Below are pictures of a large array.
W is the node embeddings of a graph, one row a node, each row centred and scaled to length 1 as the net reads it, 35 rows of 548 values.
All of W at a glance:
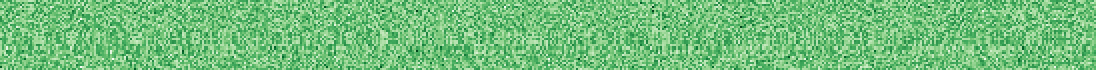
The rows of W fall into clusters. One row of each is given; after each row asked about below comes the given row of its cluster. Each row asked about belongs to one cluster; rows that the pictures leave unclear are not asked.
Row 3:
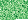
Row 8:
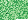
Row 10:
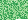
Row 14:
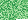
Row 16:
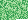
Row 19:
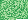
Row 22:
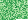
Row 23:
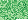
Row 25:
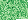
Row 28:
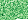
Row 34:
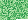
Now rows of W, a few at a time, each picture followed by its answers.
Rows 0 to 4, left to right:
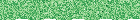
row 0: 10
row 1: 22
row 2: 28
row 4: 10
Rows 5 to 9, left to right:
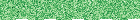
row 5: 25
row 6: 34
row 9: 14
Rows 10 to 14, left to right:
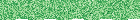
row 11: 19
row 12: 22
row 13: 8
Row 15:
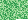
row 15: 10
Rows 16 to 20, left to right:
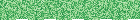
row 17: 34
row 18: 16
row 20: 16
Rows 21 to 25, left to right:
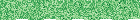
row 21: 16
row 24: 23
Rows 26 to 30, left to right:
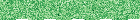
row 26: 25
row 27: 23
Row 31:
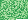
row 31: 19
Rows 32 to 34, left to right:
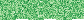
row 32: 3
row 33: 14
